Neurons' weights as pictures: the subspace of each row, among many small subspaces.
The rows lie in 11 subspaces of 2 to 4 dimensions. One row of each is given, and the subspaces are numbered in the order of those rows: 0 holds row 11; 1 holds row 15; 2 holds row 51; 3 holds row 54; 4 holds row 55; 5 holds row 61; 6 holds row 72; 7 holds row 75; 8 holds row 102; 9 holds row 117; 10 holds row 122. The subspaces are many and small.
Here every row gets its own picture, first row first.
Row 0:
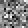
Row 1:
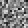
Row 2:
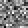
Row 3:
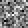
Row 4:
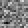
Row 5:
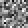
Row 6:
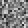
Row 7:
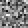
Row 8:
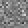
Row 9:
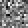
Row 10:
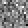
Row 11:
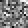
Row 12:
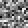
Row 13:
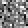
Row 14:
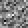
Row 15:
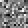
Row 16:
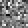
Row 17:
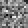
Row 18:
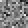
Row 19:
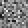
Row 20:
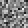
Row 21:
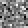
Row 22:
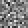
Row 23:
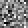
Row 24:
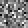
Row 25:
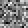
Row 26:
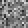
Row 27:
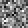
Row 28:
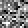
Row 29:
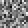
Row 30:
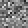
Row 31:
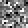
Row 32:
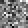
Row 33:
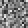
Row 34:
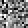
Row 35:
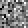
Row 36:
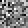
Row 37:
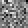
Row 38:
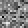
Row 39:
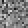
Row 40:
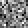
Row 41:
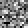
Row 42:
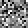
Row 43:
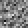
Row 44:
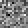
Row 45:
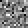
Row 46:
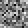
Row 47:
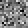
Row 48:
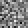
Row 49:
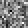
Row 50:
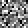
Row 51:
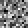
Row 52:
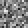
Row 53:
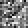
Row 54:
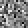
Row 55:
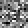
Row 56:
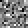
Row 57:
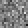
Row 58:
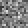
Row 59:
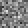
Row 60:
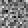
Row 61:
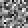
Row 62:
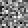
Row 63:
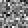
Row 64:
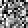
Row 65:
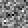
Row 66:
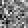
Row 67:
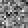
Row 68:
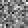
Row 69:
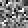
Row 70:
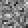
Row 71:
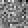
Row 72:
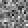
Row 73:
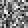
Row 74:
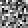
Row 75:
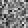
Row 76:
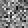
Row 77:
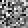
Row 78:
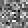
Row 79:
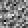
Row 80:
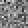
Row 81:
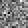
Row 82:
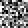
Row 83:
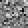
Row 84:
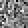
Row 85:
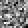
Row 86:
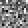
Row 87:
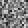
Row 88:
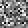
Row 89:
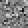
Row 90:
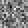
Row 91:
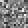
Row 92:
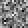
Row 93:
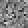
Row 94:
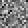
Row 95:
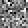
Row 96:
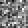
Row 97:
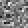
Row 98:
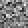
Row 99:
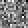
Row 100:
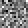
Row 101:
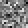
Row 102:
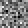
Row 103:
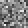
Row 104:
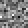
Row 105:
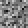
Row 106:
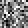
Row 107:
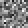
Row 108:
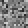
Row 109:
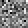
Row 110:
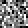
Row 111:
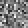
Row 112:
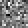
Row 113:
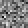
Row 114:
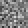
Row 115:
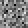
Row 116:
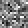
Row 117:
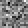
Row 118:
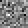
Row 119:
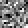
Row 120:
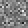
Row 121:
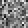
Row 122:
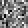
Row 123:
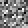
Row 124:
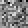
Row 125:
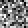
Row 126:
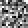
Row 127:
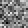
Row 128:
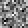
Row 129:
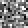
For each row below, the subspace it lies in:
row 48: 8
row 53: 0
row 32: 9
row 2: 6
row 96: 0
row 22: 8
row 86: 9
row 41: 4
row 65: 2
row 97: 10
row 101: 4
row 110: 6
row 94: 0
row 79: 2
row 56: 1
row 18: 0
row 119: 4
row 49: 4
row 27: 5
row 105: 0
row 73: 2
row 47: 3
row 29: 5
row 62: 8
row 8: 3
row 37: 9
